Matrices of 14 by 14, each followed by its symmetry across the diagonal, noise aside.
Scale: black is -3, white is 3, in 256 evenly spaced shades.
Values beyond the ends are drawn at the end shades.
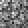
symmetric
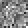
symmetric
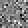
antisymmetric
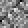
symmetric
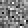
antisymmetric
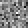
neither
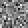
antisymmetric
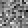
neither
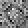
symmetric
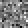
antisymmetric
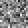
neither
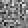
antisymmetric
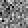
neither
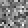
neither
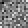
symmetric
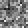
symmetric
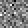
antisymmetric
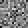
symmetric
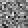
neither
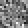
antisymmetric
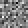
antisymmetric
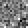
symmetric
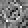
symmetric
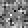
antisymmetric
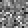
neither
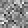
symmetric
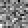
neither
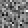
neither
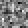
antisymmetric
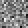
neither
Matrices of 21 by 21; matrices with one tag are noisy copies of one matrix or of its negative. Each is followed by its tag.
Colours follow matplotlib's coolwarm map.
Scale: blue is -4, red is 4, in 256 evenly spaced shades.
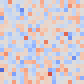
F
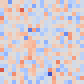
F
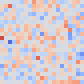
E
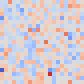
F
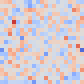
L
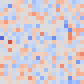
E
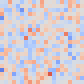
F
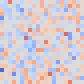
F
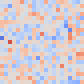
E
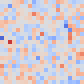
E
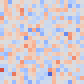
F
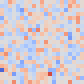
F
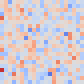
F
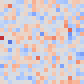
E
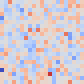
F
